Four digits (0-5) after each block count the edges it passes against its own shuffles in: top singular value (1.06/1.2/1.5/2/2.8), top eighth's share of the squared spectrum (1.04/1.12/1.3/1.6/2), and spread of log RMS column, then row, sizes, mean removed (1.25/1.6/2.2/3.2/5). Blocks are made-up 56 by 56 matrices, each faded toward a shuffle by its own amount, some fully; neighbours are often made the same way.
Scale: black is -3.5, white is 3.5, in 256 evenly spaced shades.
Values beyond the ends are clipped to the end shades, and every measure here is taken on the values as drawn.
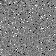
0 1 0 0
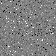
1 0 0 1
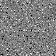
0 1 1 1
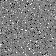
0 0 0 0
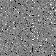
1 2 1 0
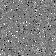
0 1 0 0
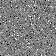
0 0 0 0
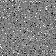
3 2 0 0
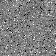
0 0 0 0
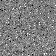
0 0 0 0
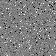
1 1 0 0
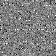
1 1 0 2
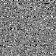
1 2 0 3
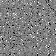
3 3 1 1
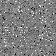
2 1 0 0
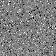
1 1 0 0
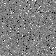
0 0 0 0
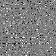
3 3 0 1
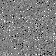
2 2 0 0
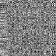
4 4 2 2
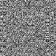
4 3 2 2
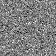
0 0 0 0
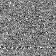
1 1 0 2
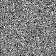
1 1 0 0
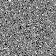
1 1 0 0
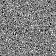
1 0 0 0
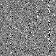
1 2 2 0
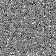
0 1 1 0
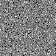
0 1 1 0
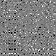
4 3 1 2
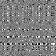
4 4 2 3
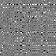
4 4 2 3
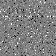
3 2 0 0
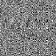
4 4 2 2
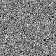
2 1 0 0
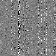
3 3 3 0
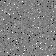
0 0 0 0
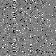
3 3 1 1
